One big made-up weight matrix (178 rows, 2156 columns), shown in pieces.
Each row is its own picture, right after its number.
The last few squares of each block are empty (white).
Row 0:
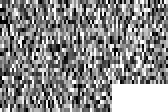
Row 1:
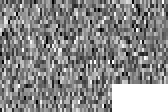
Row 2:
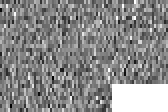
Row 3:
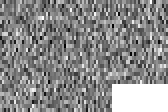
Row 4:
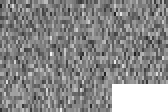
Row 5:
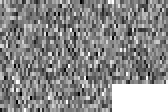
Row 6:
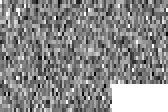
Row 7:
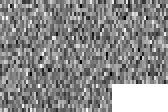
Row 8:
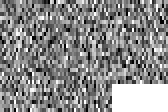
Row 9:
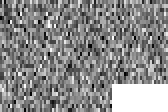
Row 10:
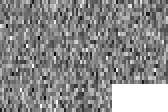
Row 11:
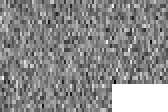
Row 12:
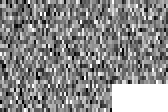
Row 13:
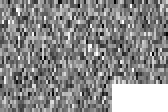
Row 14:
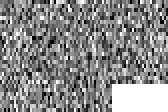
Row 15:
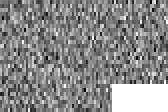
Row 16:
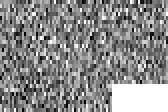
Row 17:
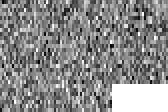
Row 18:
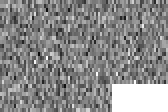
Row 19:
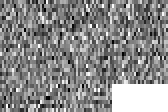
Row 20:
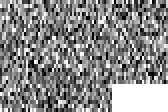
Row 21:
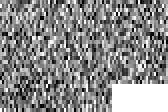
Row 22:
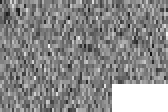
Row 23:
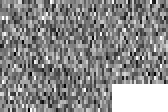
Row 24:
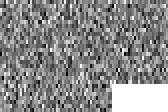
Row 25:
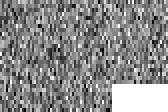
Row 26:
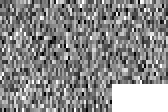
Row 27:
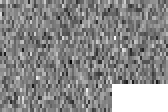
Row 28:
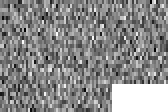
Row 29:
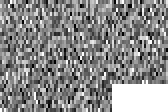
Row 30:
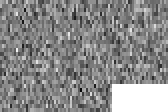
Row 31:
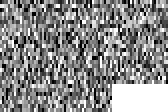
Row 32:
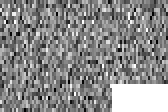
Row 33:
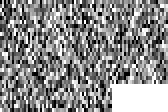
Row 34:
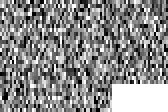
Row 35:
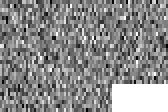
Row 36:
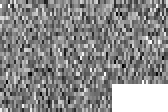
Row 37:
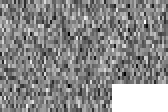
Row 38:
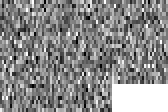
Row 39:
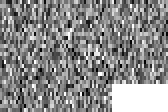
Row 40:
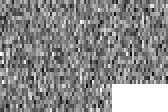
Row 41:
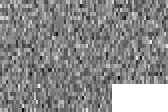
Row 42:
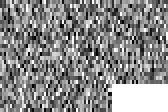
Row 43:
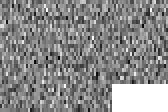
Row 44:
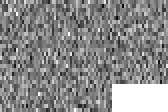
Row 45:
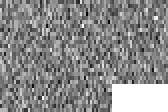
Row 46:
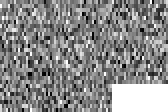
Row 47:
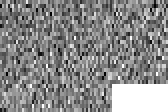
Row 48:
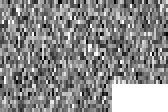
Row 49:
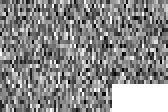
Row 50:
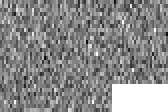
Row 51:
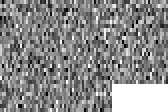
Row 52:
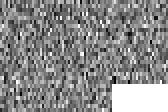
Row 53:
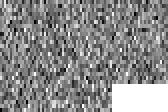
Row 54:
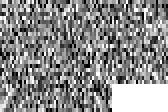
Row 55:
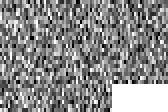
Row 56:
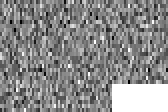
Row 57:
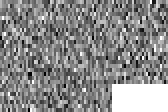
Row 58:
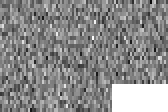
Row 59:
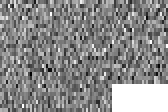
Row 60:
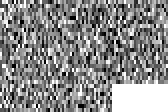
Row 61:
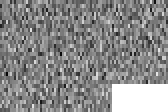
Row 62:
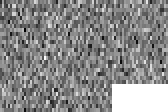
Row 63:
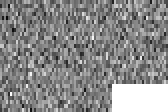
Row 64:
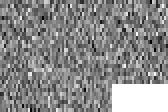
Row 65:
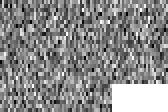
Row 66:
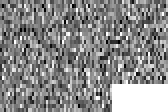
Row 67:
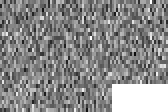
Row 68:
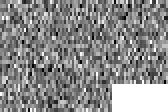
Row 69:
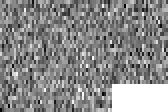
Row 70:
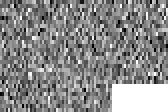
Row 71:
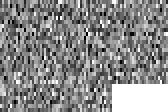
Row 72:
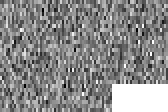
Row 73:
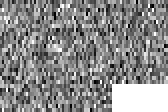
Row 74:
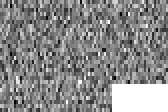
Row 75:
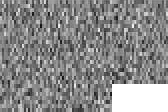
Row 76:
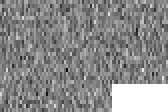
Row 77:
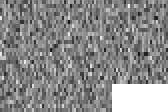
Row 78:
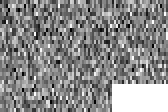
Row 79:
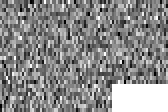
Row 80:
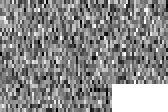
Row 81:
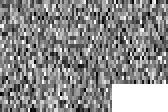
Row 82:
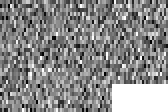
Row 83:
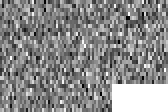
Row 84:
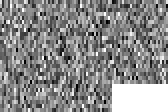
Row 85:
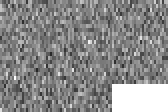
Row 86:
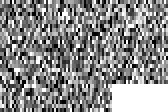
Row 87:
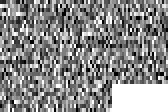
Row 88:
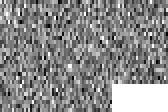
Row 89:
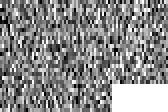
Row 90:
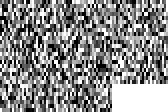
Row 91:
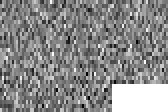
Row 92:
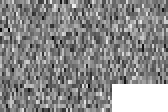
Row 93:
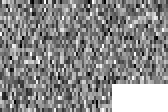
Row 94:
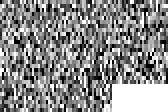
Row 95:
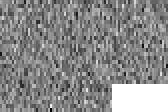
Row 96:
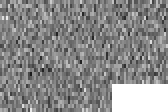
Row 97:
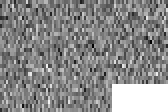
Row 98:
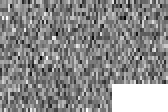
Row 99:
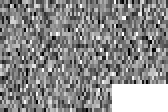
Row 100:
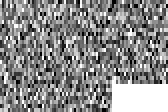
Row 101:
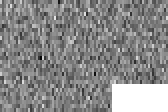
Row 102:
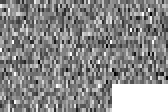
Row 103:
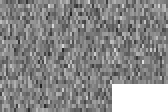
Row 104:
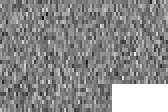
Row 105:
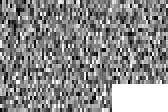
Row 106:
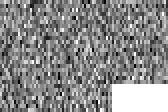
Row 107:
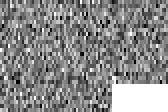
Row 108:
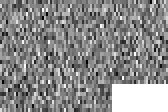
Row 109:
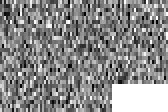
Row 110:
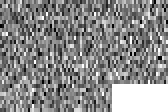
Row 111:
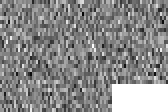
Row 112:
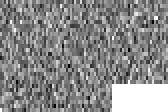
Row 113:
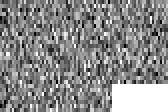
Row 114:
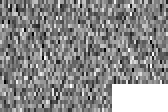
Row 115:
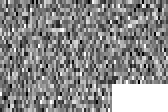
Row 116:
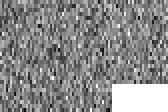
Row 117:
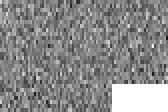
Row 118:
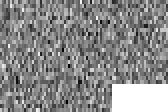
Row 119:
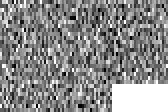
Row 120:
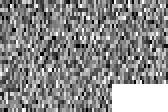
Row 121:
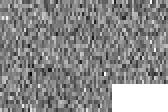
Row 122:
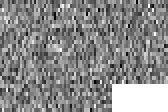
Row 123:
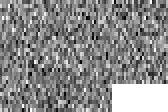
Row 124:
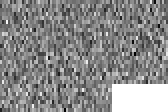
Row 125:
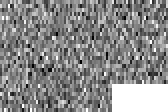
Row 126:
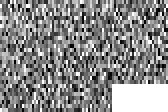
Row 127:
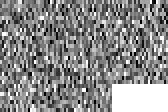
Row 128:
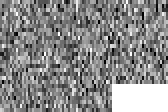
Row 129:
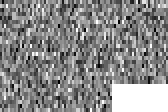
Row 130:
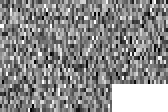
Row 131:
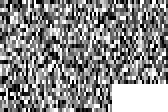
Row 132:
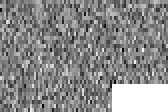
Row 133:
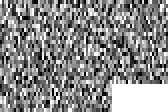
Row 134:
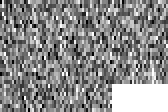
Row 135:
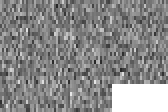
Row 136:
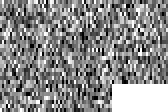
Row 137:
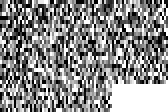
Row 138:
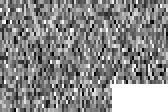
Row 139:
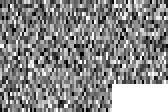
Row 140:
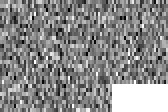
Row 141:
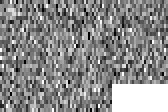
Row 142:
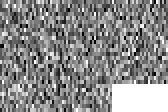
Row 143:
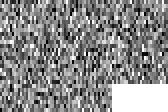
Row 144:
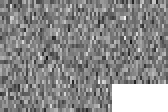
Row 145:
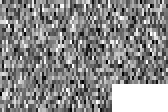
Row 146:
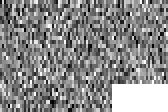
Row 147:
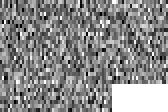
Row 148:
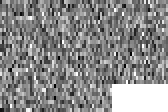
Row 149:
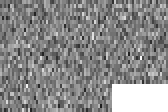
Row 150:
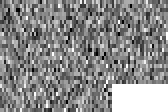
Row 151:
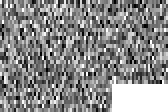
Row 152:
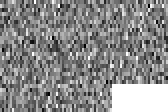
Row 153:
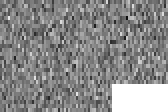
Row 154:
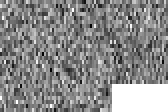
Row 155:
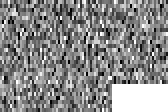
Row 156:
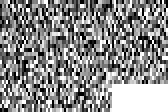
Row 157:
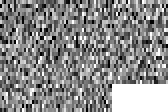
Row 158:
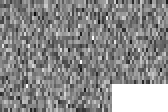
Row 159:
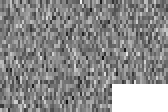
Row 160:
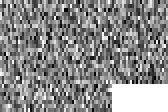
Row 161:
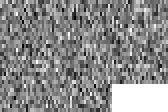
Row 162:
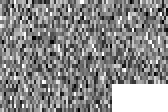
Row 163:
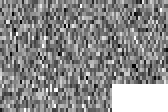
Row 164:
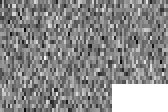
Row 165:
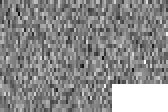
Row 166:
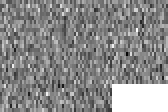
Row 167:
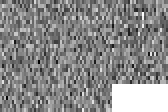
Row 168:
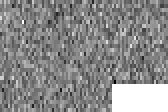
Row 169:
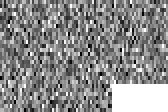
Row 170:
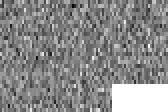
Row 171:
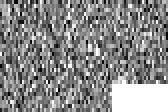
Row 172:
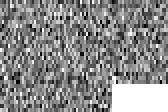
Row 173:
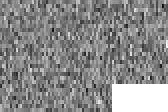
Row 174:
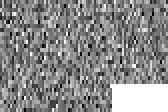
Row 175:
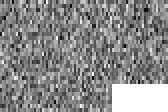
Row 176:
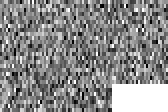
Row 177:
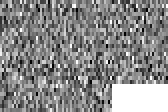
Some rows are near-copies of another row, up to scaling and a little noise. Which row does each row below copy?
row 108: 104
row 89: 0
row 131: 144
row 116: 25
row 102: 87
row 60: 119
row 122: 73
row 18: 140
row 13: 48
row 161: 30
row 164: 62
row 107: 172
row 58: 81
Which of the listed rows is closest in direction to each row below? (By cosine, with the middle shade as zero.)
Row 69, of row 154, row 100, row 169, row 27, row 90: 154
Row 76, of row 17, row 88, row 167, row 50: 167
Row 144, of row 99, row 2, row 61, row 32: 99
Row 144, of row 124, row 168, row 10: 10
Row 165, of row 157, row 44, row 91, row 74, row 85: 91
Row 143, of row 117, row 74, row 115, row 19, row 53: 115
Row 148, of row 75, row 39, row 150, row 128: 75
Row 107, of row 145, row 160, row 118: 118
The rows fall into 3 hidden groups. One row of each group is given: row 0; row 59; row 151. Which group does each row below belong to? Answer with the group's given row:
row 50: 151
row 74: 151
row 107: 151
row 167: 0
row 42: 151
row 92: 0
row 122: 0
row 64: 59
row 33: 151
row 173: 0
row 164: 151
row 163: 151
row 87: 0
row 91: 151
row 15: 59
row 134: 151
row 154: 0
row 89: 0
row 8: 59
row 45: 151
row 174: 151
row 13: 151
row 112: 151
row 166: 0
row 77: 151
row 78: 151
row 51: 0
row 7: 59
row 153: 0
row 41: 59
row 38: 0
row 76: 0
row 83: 0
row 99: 59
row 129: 0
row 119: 0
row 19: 0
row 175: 0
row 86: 0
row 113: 0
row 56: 151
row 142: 59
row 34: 0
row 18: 59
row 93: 0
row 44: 0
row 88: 151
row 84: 151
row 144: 59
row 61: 59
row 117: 151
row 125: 59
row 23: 59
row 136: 0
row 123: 59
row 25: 0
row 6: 151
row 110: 59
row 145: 0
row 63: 59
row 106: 0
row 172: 151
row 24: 151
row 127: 59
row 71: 151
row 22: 151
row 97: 59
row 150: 151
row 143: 0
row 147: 151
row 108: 59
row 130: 59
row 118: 151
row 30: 0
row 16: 59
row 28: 59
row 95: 0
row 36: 59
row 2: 0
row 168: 151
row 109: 151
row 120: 59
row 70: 59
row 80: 0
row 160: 151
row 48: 151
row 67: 59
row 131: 59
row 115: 0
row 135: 0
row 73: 0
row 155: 151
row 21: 59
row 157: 59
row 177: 0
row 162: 59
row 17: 0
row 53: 151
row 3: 59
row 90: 0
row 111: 59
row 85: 59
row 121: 59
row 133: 151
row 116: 0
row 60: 0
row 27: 151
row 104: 59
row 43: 59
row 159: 151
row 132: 151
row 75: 0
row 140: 59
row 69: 0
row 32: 151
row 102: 0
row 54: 0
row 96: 59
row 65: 151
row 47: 59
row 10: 59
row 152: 0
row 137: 59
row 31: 0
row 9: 151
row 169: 151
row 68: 59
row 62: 151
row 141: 0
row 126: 59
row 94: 0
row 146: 151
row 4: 59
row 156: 59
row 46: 59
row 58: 59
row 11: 151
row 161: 0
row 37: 0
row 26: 59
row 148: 0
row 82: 59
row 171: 151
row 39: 151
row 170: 0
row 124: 59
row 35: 59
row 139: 59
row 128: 0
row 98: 59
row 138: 151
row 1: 0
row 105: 151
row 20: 59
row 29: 59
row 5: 151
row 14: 59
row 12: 151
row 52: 151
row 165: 151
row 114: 151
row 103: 0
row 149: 59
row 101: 151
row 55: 151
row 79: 0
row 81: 59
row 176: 0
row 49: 0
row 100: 151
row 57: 59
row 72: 0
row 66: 0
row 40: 0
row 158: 59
